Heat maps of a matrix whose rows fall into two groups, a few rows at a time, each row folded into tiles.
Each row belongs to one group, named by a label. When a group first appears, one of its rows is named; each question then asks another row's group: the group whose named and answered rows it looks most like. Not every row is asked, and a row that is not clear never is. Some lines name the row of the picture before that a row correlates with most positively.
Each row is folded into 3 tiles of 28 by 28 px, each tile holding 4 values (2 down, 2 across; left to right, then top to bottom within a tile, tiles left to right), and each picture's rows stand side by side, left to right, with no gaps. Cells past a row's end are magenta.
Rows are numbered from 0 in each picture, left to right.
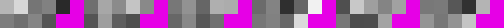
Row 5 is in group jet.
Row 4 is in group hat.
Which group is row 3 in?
jet
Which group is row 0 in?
hat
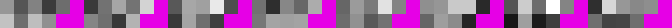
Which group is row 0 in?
jet
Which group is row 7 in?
hat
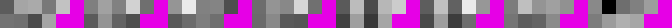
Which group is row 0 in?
hat
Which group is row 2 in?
hat
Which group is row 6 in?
hat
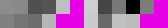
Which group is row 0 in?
jet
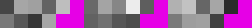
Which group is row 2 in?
hat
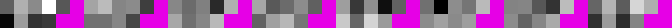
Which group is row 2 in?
jet
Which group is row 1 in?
hat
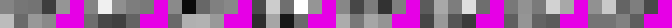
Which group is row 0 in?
jet
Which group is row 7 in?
hat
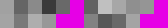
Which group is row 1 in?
hat
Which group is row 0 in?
jet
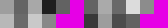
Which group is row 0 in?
jet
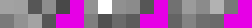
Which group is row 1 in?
hat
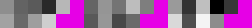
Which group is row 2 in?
jet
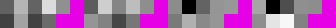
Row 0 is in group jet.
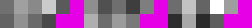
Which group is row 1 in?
jet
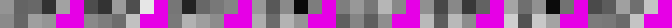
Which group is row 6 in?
jet
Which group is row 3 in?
jet
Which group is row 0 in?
jet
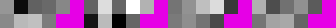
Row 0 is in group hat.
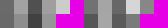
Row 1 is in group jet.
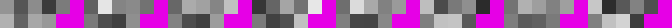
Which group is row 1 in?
hat
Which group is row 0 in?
jet
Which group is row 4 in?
hat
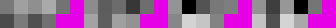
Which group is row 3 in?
jet
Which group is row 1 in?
jet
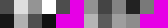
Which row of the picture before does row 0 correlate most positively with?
0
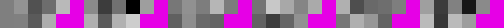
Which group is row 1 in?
jet
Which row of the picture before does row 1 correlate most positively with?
1
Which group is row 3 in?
hat
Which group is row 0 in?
jet
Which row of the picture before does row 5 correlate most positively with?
1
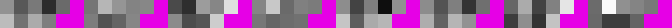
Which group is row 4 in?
jet
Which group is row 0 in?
jet
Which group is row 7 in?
hat
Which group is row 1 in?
hat
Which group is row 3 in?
hat
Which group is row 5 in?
jet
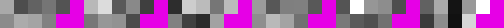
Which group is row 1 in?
hat
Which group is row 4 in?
hat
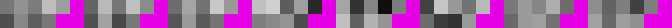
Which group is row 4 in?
jet
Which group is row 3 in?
hat
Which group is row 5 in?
hat
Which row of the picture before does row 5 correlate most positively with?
2
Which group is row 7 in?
jet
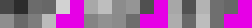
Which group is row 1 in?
hat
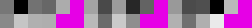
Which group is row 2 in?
jet
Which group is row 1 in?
jet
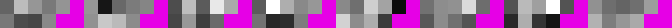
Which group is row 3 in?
hat
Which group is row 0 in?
hat
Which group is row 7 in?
jet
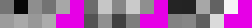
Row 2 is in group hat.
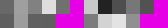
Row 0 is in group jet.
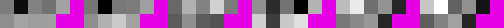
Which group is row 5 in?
hat
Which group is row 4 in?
hat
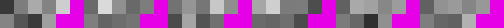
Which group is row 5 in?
hat
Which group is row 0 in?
hat
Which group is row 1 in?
hat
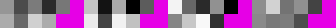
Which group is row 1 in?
jet
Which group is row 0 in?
jet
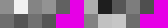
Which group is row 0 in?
hat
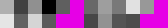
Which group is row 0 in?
jet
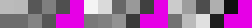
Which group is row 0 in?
hat
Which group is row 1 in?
hat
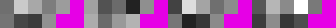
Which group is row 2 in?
hat
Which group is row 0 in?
hat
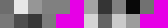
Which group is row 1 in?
jet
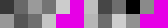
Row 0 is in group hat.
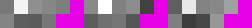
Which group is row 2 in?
hat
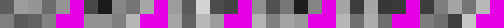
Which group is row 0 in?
hat
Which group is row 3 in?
jet
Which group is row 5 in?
hat
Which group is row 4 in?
jet
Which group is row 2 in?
jet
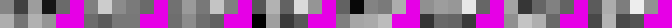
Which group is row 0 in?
jet
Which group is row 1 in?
hat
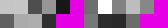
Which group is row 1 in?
hat
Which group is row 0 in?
hat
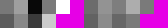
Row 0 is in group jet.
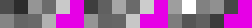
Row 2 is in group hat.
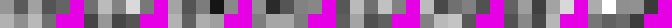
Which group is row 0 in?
jet
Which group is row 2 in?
jet
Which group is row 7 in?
hat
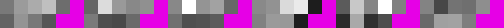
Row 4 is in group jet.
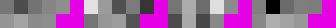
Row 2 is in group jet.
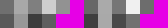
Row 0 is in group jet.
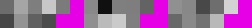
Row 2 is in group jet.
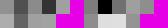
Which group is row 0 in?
jet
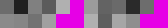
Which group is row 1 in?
jet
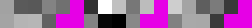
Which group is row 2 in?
hat
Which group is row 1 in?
hat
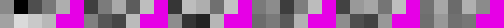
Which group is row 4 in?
hat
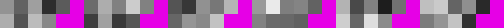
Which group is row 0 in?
jet
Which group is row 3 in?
hat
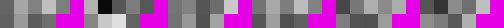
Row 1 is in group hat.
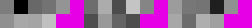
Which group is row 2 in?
jet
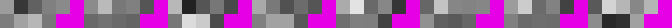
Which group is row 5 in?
hat
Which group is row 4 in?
hat
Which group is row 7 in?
hat
